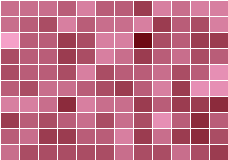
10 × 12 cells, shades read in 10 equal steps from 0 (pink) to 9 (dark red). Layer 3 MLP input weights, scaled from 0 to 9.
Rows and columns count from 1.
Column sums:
35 38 42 48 36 38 33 53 35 44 48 38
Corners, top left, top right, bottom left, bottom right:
3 2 3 6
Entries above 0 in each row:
12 12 11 12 12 12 12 12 12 12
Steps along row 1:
same same up down up same up down up down same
